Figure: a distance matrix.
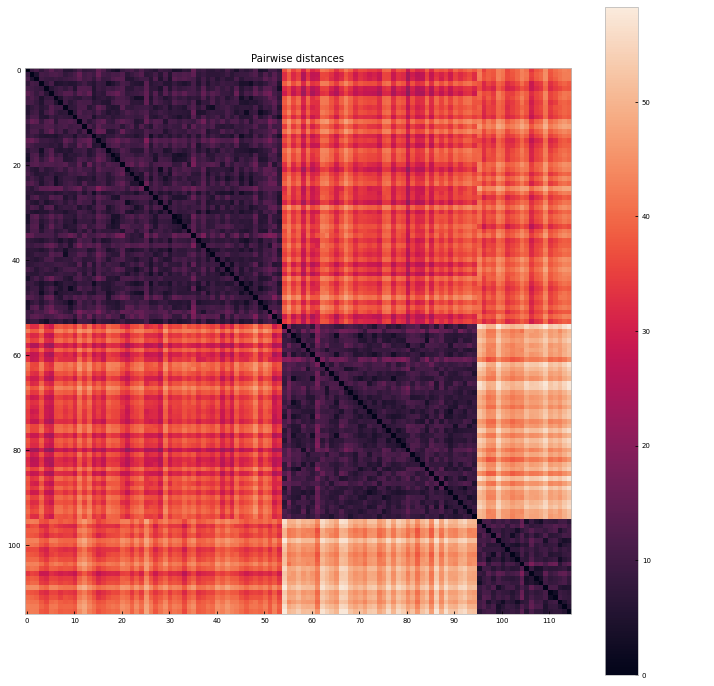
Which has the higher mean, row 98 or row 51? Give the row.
98
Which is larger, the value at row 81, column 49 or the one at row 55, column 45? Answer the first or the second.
the second
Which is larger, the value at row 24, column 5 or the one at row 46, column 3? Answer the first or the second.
the first
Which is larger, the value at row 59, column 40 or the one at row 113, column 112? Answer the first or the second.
the first
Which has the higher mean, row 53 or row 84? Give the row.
84
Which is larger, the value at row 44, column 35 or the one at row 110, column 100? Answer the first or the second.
the first
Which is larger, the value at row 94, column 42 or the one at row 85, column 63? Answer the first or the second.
the first
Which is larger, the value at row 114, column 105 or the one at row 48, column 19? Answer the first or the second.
the second
